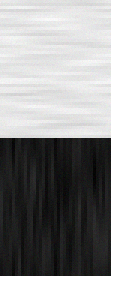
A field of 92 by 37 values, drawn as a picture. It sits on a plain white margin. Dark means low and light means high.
It is made of 2 by 1 panels. Panel 1,1: very high, streaked across, faint in contrast. Panel 2,1: very low, streaked downward, faint in contrast.
